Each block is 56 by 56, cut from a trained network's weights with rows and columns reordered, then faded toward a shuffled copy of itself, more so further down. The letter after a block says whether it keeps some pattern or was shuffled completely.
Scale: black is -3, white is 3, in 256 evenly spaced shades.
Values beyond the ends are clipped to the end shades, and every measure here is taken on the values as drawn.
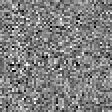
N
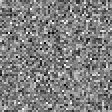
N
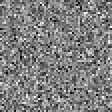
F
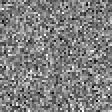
F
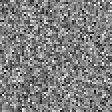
F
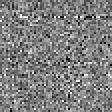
N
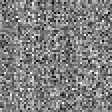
N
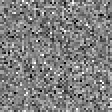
F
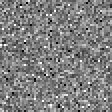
F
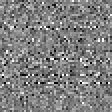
N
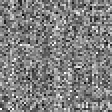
N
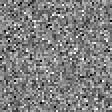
F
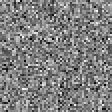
N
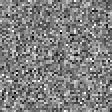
N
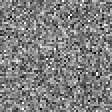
F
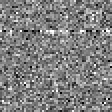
N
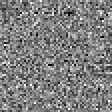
N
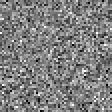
F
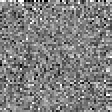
N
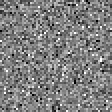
F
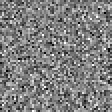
F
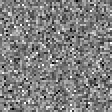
F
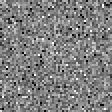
F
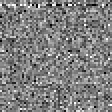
N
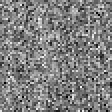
N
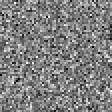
F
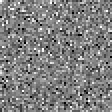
F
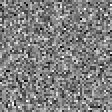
F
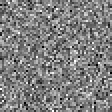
F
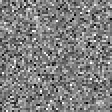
F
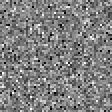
F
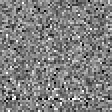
N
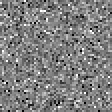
F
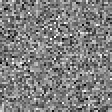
F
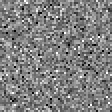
F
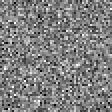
F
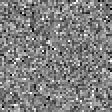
F
